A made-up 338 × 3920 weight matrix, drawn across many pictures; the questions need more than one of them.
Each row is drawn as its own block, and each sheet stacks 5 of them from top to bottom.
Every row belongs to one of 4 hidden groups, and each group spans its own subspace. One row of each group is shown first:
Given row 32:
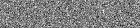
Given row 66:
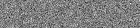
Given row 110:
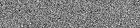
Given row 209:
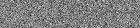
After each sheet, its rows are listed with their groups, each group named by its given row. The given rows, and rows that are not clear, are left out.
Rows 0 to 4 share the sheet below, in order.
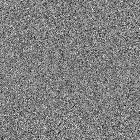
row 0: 32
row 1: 66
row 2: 209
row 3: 32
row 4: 66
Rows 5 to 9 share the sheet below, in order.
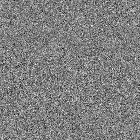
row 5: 32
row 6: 209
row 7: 110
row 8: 66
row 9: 66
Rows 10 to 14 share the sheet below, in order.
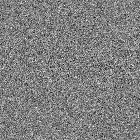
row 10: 32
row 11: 209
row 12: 209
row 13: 32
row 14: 110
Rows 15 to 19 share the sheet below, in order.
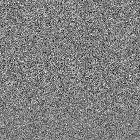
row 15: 66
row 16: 110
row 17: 66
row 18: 209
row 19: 110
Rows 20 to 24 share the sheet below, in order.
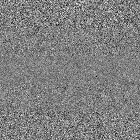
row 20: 209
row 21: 110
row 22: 209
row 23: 110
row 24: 32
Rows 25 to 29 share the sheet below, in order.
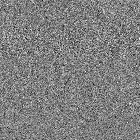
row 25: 32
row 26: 66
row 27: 110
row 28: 66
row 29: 110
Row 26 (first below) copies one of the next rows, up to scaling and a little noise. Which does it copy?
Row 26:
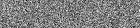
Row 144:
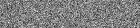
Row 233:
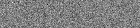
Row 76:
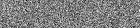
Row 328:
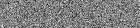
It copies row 76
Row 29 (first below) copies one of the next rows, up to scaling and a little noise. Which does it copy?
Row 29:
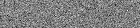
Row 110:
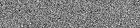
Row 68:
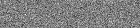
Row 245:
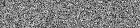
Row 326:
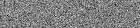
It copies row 326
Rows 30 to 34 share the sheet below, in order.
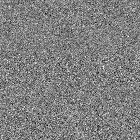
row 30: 32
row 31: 32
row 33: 110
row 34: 32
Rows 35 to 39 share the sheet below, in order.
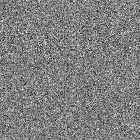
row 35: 66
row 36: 66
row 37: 209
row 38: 66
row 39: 32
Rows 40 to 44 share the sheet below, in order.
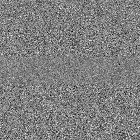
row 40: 32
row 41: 66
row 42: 66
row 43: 209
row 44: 209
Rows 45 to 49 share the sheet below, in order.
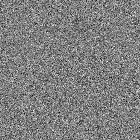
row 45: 32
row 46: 32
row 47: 110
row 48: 209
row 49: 32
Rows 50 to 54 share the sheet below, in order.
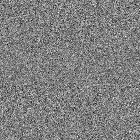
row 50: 32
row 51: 110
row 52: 209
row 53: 66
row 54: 66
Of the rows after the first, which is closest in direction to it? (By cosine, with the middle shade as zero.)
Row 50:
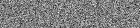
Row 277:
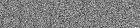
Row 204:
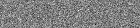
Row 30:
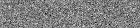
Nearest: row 277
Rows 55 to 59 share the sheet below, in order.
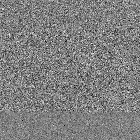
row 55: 32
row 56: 32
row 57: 110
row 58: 32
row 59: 110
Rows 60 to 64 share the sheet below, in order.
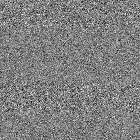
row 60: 209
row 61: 32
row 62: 110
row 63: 66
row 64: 110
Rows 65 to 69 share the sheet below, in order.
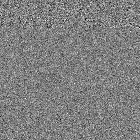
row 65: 32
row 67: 209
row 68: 110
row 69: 110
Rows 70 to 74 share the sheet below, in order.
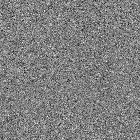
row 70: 209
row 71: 209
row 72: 110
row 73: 32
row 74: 66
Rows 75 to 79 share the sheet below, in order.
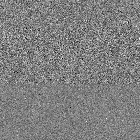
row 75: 209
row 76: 66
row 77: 209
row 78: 110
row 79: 110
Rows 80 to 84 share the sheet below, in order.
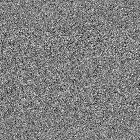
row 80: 32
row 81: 32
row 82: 66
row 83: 66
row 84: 110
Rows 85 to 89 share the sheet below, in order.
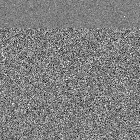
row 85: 209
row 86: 66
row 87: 209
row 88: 110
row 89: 66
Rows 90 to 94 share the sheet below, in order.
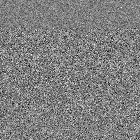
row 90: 209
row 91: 209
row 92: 110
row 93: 110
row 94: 209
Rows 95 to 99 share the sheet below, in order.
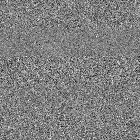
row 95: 110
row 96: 209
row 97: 66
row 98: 32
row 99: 32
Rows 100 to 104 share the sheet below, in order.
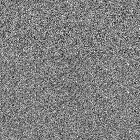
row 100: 110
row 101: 66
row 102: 32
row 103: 32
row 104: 66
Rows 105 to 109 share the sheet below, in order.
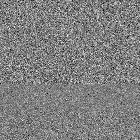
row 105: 32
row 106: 32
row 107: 209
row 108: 66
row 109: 110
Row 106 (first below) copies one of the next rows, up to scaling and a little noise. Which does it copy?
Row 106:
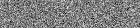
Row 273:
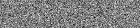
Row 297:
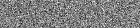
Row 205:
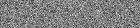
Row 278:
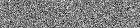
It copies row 278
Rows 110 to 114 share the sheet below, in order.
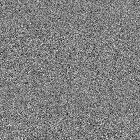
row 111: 209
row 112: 32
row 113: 110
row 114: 110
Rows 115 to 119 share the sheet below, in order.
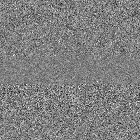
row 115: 32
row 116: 209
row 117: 209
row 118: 66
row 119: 209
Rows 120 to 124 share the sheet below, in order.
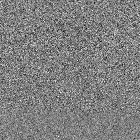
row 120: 209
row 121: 32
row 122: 32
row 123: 32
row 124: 66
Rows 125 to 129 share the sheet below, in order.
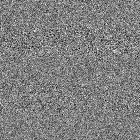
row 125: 209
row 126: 110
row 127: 110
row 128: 209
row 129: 209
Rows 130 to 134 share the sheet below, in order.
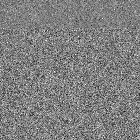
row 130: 32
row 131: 209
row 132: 110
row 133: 66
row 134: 32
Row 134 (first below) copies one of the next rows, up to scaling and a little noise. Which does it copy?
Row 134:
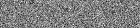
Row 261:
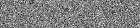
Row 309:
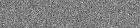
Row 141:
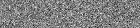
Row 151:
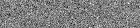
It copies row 261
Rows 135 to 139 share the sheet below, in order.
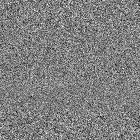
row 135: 66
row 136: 110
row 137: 110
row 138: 110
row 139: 110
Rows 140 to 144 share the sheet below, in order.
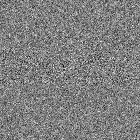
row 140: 32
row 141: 32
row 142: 209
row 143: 209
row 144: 66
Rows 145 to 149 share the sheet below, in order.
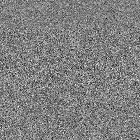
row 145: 209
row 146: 66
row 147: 110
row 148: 110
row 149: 32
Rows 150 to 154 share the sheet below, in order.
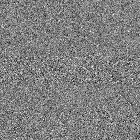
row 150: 66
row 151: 32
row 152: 32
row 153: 209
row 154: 209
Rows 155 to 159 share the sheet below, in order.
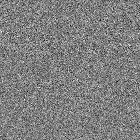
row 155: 110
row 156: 209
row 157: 32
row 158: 110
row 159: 209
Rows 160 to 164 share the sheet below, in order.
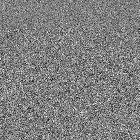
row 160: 66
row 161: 66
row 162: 110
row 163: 66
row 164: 209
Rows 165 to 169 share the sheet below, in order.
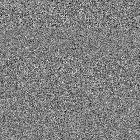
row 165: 32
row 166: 110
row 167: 66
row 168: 110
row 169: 66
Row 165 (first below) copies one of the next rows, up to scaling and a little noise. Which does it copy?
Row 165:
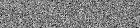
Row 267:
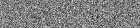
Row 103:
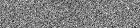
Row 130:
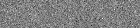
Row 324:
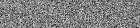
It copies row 324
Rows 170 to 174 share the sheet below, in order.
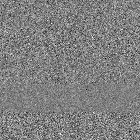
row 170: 32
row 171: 32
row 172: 110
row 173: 66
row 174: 66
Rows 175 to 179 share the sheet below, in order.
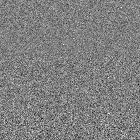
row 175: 209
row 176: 209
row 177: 110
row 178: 110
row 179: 110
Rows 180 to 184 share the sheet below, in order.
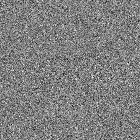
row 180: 32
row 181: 209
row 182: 32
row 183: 110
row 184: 32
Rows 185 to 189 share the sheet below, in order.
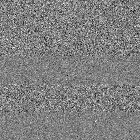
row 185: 32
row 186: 110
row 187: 209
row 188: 32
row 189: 66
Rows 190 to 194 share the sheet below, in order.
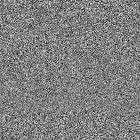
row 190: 110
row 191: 32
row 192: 66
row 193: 209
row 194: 66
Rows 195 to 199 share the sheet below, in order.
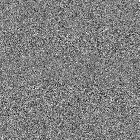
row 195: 66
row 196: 32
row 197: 110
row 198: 209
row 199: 66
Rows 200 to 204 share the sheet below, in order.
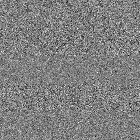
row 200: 110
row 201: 209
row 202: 209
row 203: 66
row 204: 32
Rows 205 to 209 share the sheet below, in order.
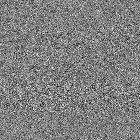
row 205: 32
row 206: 110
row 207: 209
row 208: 32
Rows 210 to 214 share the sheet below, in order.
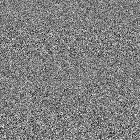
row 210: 110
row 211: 209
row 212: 209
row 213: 209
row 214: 110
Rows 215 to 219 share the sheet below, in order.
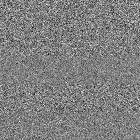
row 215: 209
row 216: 110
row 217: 209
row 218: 209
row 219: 110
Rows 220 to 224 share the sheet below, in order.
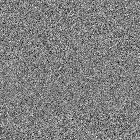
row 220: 32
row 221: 209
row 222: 66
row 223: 110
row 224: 110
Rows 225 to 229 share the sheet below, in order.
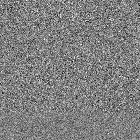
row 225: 66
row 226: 110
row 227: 209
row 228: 32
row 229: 110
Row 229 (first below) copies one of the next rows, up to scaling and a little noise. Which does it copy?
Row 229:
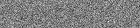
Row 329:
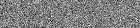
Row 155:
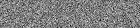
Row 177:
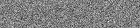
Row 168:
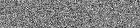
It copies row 177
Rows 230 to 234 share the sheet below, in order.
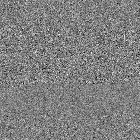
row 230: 66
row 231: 32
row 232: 209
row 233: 66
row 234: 32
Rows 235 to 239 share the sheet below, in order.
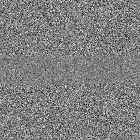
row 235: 209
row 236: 110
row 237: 32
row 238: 209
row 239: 209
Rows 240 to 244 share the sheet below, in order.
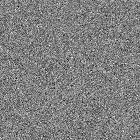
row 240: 110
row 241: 209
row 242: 32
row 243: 32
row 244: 110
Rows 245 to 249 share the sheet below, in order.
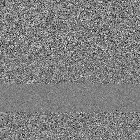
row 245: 110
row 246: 32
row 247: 110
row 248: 209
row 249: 110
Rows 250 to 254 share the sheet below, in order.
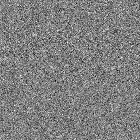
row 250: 110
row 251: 32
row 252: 32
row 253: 66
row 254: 209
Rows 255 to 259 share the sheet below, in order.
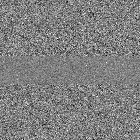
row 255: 110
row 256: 209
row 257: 110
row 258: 110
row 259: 209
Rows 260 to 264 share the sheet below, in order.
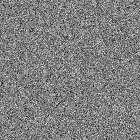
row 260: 32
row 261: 32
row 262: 66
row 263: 209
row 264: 209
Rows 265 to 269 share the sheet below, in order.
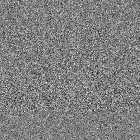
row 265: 66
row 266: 66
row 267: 32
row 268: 209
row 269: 209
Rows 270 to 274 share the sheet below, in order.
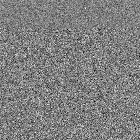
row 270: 32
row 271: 110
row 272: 66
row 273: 32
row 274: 110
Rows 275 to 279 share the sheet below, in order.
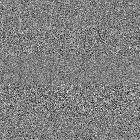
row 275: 32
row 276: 66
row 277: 32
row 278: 32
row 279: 209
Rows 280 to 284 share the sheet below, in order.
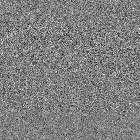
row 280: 110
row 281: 66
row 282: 32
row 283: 66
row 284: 209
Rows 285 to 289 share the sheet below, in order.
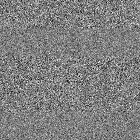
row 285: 110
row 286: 66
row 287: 110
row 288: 66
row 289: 32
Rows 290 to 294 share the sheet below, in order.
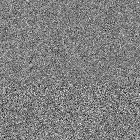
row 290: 209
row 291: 110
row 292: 209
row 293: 66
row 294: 110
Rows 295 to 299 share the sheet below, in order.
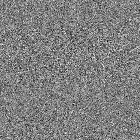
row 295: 66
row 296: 110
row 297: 32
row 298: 32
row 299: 209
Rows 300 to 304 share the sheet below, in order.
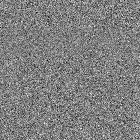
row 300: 209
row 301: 209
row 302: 66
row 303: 110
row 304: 110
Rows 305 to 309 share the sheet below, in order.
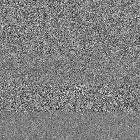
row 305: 66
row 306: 66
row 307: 110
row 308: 209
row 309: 32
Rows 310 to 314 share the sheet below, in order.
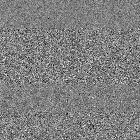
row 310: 209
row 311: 66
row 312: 209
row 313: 110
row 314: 110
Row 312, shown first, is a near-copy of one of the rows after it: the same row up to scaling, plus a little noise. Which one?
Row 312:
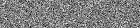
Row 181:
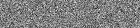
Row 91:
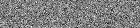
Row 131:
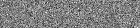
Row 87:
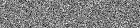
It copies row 87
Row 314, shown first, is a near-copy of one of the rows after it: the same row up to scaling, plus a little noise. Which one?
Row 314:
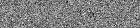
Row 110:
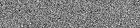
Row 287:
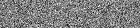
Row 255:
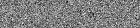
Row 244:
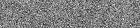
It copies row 255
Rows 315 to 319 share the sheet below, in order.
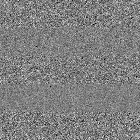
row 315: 32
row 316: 110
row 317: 209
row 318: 66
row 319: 209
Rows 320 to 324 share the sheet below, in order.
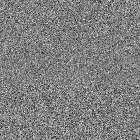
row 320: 110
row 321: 209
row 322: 32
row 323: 209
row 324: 32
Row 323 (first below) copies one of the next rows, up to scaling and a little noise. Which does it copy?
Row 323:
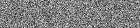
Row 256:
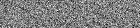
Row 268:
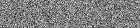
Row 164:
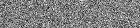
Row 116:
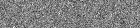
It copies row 268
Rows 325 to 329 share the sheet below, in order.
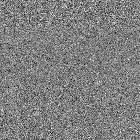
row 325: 110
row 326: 110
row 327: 32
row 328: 66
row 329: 110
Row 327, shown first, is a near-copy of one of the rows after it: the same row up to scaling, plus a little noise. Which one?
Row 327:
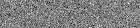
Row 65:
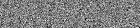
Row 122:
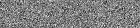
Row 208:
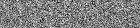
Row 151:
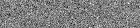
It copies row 151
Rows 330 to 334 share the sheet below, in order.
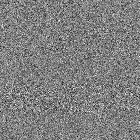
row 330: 66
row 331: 209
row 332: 66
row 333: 209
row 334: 66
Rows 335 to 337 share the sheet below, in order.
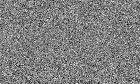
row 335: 209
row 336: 66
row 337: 209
